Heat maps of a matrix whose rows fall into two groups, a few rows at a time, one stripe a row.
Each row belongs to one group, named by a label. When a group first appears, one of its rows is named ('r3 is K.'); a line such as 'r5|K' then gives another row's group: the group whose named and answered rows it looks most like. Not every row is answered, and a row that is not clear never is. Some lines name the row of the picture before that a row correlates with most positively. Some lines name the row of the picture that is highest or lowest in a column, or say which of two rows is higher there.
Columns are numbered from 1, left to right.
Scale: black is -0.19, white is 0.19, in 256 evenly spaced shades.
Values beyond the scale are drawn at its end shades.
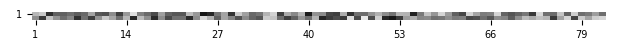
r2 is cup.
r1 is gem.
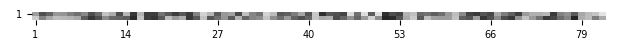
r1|cup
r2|cup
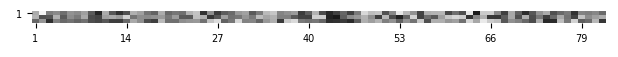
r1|gem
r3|gem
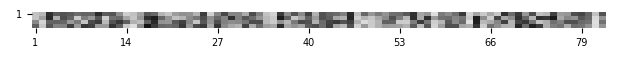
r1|gem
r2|gem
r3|gem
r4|gem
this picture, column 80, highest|4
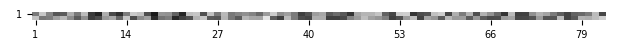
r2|cup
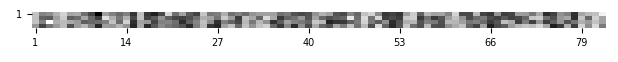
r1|cup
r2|cup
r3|cup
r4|cup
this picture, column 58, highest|1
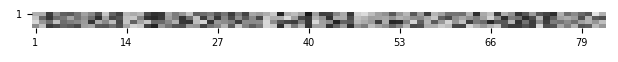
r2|gem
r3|cup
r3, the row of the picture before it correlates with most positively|3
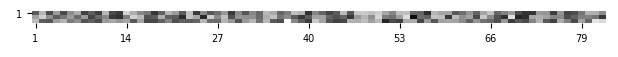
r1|gem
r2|gem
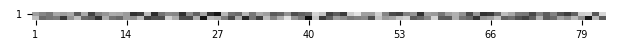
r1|cup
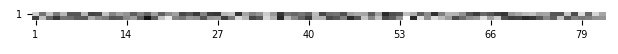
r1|cup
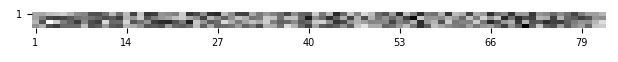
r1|cup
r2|gem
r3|cup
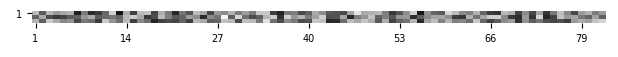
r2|gem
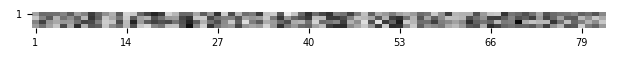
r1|gem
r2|cup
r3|cup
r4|cup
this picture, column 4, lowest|1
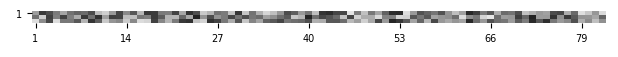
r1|cup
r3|cup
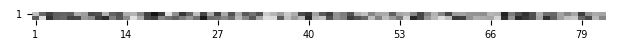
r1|gem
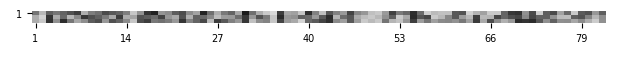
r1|gem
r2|gem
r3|gem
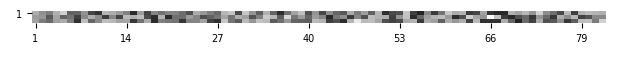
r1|cup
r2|gem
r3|cup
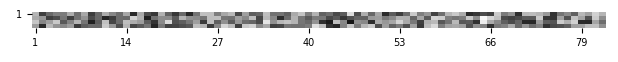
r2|gem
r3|gem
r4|cup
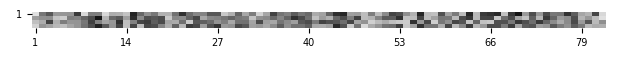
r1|cup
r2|cup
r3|gem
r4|cup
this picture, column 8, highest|1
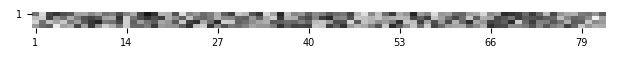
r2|gem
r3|cup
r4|cup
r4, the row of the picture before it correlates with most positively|1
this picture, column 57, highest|4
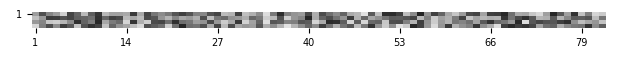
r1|cup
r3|cup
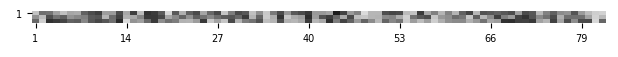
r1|cup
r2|gem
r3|gem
